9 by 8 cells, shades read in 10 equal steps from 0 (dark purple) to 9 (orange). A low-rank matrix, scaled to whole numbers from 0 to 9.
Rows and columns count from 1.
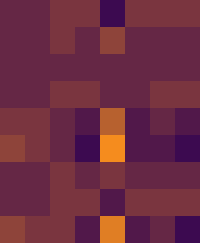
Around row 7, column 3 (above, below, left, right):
2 3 2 2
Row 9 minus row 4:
2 1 0 -2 6 -1 -1 -3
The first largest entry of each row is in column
3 5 1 3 5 5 3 3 5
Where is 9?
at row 6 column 5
